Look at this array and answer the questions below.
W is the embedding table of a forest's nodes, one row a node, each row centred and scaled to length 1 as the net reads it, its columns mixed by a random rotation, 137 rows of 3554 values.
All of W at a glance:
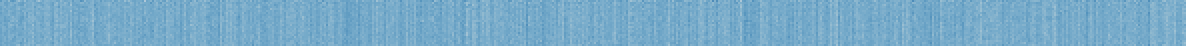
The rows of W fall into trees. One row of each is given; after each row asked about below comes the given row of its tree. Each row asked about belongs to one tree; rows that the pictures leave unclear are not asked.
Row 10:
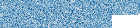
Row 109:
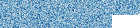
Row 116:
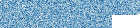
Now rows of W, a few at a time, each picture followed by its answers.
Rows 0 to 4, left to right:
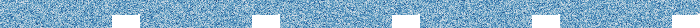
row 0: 109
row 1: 109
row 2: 109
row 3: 109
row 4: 109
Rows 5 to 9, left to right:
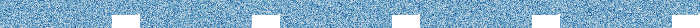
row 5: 109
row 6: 116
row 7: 10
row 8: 116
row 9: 10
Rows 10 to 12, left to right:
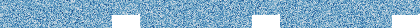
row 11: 116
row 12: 116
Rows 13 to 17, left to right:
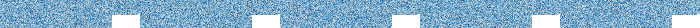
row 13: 109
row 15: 116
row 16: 109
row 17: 116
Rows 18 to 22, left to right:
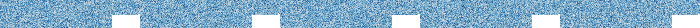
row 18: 109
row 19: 109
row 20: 116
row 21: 109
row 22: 109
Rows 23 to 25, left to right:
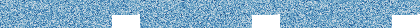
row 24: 109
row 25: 116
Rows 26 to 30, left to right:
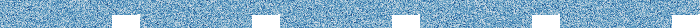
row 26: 116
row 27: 10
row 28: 10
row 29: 109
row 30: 116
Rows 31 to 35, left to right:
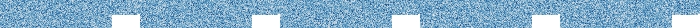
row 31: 116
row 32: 116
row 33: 10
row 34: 109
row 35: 109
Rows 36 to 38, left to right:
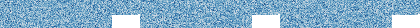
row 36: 116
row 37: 109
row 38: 109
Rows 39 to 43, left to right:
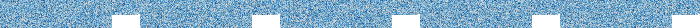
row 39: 109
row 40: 109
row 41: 116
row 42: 109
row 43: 109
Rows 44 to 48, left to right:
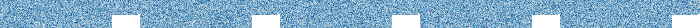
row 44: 10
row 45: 116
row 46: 116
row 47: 109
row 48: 116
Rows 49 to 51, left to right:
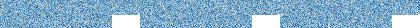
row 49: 10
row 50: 116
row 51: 10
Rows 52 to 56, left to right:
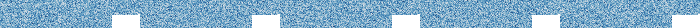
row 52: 109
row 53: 116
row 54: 116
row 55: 116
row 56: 109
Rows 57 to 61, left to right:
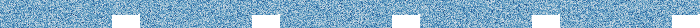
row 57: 10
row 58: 116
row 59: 10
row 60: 10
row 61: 116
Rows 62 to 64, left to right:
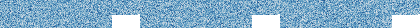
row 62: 116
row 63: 116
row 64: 109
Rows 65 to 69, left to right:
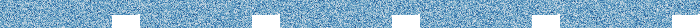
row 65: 116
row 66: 109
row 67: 109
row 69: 109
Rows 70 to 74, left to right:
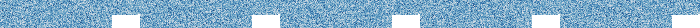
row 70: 116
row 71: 10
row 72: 109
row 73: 116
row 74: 10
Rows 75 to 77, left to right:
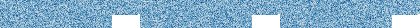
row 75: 116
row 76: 116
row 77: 116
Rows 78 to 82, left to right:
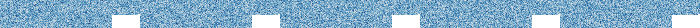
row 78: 116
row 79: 109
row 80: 109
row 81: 116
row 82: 10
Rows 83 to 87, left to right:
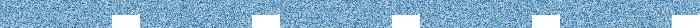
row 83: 109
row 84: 109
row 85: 109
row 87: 116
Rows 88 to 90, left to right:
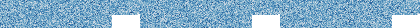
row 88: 116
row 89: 109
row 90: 116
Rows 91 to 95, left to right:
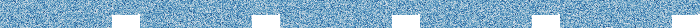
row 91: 109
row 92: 10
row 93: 109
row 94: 116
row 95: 109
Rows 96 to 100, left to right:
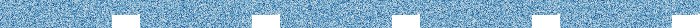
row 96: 116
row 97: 109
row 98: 116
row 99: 116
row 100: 109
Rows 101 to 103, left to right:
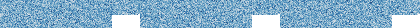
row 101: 10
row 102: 109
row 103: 116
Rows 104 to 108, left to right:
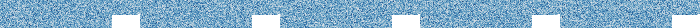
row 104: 116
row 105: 116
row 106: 10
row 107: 116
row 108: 116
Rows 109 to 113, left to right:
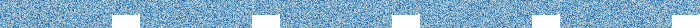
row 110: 109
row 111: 109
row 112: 116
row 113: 116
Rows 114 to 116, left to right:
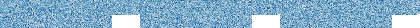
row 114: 10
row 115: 109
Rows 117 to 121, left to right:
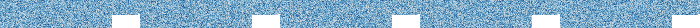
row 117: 109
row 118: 109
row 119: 116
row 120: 116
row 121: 116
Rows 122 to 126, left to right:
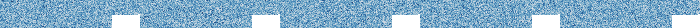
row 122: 109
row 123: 10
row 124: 109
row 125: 109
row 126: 116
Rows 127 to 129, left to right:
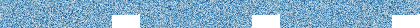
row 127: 10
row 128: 116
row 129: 116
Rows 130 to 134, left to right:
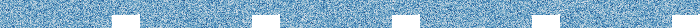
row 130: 116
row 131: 109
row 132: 109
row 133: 116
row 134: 109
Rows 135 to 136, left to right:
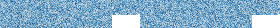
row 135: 109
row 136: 116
